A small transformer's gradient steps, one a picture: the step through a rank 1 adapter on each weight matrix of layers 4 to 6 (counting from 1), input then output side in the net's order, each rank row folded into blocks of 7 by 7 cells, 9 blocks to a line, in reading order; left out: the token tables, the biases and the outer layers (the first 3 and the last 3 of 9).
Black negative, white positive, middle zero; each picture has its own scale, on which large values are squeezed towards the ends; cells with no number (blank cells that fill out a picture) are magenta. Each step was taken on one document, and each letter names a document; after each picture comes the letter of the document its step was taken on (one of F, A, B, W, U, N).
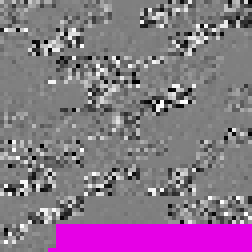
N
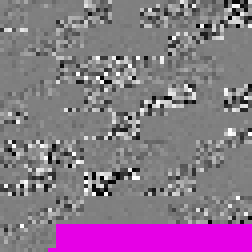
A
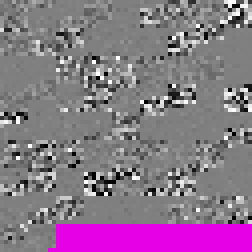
A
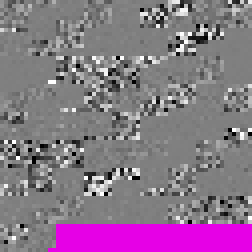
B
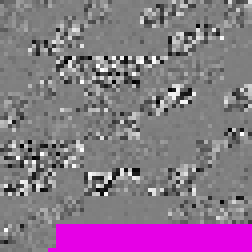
N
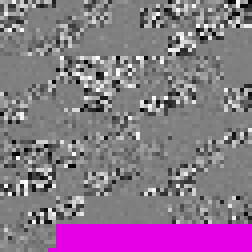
A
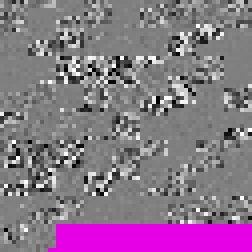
B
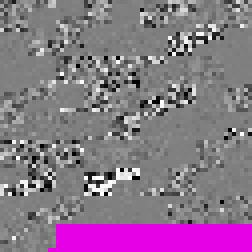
N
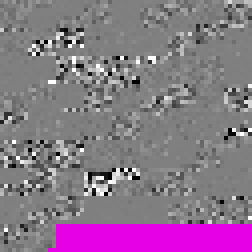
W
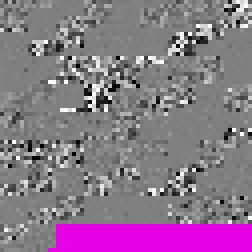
B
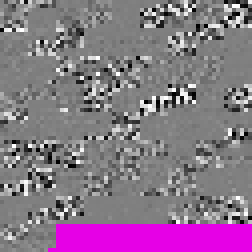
A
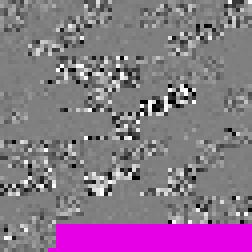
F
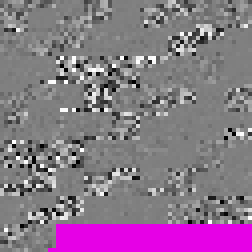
B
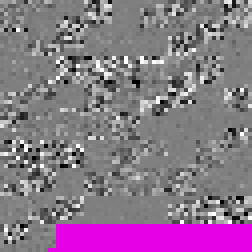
N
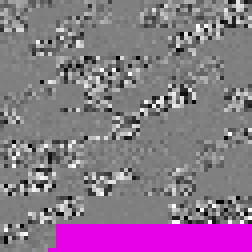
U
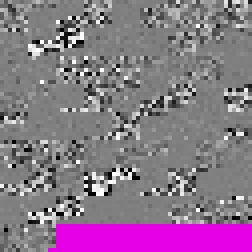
F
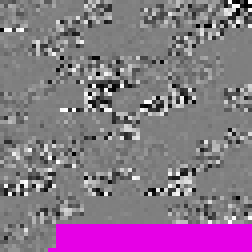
A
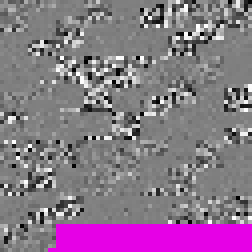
U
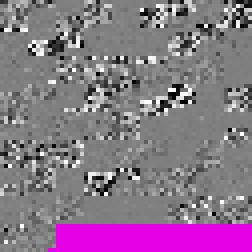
N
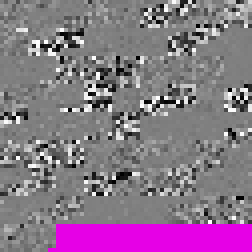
A
